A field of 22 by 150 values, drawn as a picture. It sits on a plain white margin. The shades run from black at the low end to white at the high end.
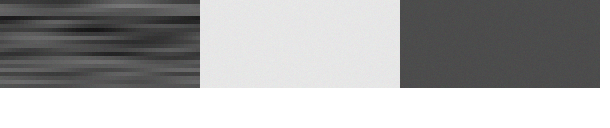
It is made of 1 by 3 panels. Panel 1,1: low, streaked across. Panel 1,2: very high, flat. Panel 1,3: low, flat.
